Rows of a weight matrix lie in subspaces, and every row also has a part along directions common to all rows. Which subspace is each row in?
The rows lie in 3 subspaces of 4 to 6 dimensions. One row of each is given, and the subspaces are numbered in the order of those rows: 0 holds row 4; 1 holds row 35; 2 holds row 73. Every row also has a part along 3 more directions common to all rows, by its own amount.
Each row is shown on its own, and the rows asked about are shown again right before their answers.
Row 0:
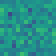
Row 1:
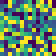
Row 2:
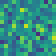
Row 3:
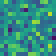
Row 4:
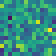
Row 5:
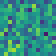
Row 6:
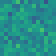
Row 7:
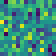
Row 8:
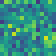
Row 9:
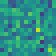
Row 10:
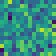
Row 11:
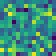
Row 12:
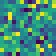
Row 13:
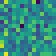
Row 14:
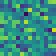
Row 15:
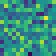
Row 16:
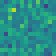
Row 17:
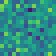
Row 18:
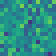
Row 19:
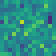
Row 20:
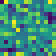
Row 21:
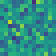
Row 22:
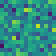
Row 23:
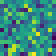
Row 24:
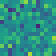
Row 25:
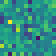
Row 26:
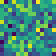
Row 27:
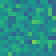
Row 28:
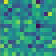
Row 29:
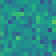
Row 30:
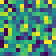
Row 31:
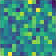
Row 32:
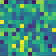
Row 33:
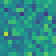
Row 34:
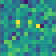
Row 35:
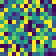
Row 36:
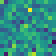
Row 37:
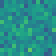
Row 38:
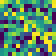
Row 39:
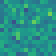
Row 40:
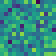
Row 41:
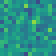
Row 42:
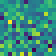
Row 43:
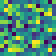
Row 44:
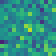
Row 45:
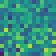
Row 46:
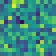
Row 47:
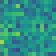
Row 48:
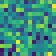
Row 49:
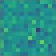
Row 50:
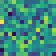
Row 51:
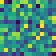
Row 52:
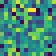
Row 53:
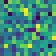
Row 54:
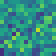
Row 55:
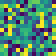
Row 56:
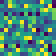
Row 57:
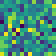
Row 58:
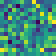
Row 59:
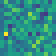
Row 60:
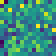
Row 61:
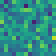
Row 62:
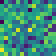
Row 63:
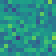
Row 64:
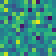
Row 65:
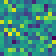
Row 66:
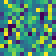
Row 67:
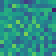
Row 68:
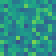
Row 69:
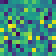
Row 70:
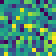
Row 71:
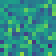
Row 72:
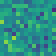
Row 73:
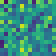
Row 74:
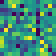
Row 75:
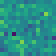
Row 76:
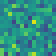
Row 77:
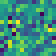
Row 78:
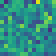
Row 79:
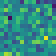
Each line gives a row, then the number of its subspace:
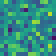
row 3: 1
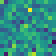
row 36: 1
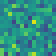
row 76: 0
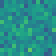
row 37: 0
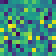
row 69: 2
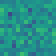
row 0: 1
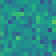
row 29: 2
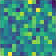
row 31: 1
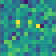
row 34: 0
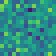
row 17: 1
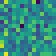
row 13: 2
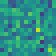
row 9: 2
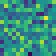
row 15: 0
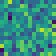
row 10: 0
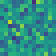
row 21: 2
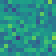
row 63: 2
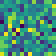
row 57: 1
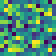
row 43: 2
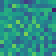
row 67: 0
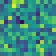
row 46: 2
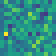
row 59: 2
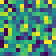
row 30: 2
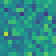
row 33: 2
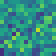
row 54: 0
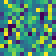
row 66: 2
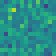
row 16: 0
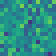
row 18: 1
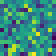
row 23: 1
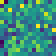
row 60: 0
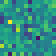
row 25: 1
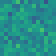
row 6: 1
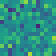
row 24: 0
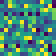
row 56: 2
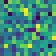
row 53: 0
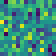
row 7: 2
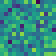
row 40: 0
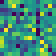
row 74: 2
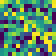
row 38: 2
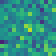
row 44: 1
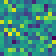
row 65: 0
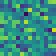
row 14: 0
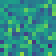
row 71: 1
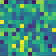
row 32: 2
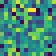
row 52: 1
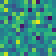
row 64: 2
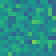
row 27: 1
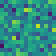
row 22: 0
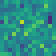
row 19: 0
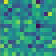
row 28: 0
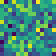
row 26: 0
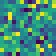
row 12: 1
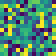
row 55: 1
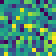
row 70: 1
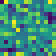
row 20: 0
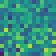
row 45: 0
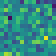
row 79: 1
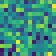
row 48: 1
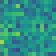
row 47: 0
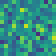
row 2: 1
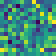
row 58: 0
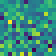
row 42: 1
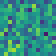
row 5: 1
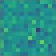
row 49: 2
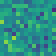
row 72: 0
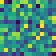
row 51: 0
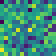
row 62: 1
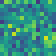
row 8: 2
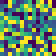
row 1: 2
